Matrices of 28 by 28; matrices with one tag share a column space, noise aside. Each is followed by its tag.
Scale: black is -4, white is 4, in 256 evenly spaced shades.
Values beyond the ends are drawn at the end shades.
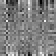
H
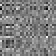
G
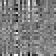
H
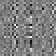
G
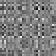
G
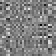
G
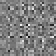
G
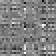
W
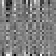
H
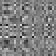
G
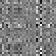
W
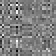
G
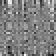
H
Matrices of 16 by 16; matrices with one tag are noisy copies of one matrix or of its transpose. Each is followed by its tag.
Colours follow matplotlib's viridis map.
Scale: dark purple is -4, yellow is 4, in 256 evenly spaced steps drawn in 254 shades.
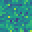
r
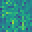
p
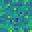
r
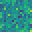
r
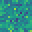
r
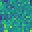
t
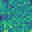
t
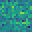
p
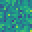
r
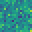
r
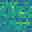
p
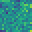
t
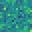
r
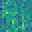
p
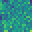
t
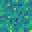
r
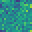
t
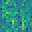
p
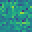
p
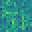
p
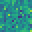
r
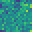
t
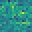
p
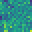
t
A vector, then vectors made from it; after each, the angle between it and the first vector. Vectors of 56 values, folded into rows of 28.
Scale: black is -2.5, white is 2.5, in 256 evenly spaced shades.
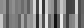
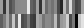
partly opposed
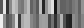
partly aligned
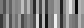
nearly opposite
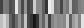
orthogonal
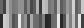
partly opposed
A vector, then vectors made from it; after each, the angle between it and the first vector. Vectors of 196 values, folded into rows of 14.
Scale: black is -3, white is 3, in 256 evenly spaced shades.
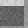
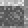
nearly parallel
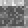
nearly parallel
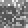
partly aligned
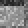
nearly opposite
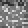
partly opposed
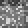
partly opposed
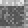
nearly parallel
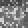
partly opposed
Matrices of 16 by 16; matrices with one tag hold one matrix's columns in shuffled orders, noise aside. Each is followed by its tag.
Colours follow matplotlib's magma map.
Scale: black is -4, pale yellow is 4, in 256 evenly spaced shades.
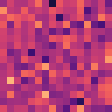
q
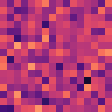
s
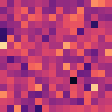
s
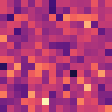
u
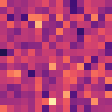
u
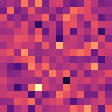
s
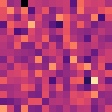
q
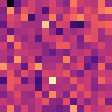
q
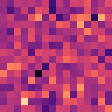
u
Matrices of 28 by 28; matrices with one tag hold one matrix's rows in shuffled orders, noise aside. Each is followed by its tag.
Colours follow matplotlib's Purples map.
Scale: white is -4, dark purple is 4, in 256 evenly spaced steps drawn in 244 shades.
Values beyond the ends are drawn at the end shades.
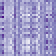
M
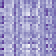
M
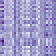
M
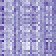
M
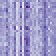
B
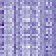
M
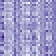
M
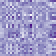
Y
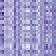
M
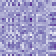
Y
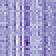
B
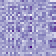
Y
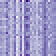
B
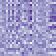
Y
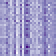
B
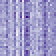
B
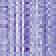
B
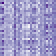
M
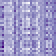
M
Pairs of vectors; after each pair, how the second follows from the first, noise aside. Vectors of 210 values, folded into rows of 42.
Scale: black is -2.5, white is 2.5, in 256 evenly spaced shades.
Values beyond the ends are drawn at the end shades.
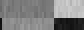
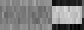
wrapped around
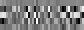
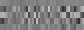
shrunk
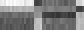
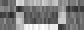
wrapped around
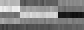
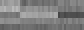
shrunk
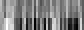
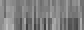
shrunk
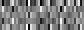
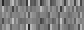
shrunk
